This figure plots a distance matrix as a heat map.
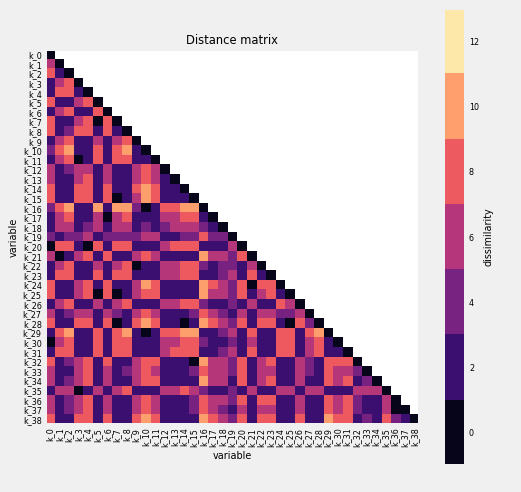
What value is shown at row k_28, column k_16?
10
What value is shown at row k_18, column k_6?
2
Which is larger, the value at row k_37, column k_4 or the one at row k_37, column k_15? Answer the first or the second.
the first
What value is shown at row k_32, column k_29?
8
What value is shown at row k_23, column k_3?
2
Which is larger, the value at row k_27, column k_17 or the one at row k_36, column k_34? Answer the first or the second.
the first
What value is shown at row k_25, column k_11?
8
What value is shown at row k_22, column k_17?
2
